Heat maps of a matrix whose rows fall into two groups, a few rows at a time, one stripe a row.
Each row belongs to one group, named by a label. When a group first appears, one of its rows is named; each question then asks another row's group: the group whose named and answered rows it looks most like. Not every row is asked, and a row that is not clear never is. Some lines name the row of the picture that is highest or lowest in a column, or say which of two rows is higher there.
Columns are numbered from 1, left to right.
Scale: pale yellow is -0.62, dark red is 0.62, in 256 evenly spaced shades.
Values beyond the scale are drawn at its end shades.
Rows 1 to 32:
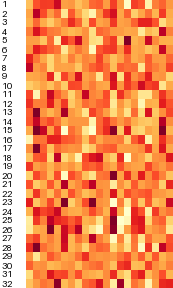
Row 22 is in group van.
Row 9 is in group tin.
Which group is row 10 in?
van
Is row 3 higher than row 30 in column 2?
Yes
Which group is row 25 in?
tin
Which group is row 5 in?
tin
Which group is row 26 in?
tin
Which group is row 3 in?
van
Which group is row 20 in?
van
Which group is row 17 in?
van
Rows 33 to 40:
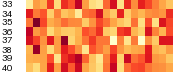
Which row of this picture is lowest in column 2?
40
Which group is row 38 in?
van
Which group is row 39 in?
tin
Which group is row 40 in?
tin
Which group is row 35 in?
van
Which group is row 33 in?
tin
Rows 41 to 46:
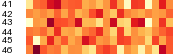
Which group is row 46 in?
van
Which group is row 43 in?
tin
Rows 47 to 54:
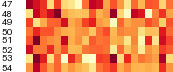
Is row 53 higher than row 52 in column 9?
No
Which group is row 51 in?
van
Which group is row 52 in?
van
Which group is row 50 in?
van
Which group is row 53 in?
van
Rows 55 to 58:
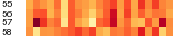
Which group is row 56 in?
van
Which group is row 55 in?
van
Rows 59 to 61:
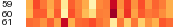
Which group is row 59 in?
van
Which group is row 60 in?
van
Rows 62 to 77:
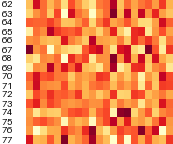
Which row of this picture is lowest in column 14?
69
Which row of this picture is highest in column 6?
77
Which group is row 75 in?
van
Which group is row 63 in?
van
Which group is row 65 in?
tin
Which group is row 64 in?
van
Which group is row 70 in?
van
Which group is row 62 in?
van
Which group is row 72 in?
tin
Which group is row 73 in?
van
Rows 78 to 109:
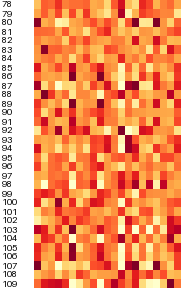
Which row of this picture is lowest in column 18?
109
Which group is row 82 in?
tin
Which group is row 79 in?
tin
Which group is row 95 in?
van
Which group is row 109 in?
van
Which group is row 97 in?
van
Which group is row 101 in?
tin
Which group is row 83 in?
van
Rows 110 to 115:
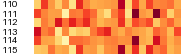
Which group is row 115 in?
van
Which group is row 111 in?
tin
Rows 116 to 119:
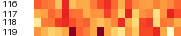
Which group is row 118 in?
tin
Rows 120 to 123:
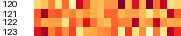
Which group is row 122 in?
tin
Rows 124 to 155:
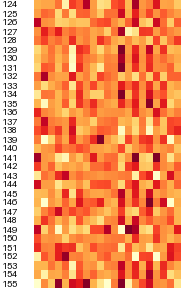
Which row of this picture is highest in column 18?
141
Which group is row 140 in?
tin
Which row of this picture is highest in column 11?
149
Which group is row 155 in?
tin
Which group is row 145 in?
van
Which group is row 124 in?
tin
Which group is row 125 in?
van
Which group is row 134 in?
van
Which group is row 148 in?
van
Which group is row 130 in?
van
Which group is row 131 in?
van
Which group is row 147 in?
tin
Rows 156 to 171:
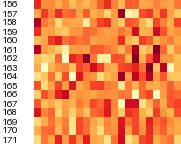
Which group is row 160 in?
tin
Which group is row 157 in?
tin
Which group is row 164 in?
van
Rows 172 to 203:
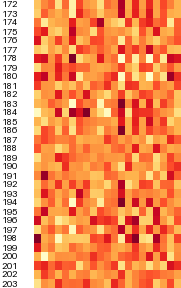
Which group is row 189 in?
tin
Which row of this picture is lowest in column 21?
184
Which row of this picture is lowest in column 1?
184
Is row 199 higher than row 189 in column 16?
No
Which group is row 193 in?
van
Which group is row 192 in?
tin
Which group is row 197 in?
van
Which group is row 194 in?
van
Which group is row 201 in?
van
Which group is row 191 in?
van
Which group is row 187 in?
van
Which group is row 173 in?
van
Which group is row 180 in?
van
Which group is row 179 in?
tin
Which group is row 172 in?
van
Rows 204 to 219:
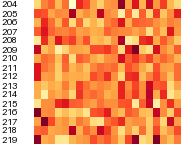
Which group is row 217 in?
van
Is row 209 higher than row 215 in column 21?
Yes
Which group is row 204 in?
van
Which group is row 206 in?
van
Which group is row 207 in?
van
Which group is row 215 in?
tin
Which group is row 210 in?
van
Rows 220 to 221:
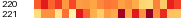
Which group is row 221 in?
van
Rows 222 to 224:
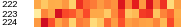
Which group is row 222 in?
van
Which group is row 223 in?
tin
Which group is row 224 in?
van
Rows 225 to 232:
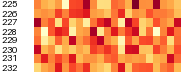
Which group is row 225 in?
tin
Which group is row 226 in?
tin
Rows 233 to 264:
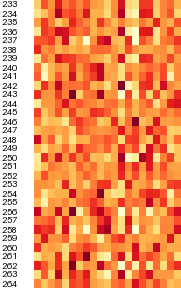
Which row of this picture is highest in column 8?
261
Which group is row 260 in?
tin
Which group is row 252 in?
van
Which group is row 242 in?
tin
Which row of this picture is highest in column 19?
242
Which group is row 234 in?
tin
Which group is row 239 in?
tin
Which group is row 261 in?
tin
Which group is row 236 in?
tin
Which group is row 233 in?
tin
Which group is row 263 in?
tin
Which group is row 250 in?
tin
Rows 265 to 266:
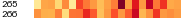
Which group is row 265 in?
van
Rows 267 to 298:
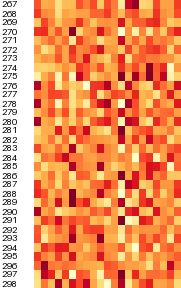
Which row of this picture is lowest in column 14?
291
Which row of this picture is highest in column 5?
284
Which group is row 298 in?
tin
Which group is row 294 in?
tin
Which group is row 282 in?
van
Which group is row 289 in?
tin
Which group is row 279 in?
van
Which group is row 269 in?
van
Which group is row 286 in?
van
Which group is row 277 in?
van
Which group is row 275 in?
van
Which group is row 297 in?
van
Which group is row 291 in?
tin
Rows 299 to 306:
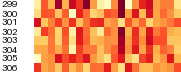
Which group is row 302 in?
van
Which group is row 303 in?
van
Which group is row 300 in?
van
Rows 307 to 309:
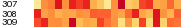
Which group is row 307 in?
tin
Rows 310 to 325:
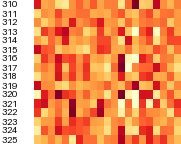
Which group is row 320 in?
tin
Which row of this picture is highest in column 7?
325
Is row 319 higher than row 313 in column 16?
No
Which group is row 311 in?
tin
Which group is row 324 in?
tin
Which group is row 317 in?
tin
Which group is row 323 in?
tin
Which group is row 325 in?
van
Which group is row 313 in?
tin
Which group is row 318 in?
tin
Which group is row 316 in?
tin
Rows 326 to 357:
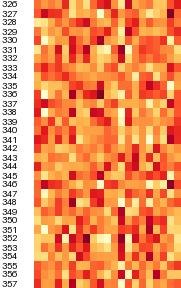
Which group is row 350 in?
van
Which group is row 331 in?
tin
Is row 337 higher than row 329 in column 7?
No
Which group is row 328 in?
tin
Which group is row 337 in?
van
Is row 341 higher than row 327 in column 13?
No
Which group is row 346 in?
van
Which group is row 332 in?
tin
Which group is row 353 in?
tin
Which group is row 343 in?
van
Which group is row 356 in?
tin
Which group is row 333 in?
van
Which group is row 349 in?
tin
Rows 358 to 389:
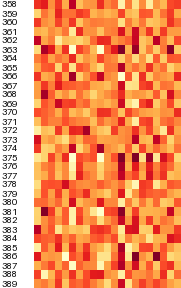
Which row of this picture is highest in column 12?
363
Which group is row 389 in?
tin
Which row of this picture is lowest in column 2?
388
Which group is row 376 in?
van
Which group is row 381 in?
van
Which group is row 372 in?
tin
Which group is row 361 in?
van
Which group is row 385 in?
tin
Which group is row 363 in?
van
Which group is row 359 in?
tin
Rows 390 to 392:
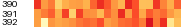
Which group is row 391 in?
van
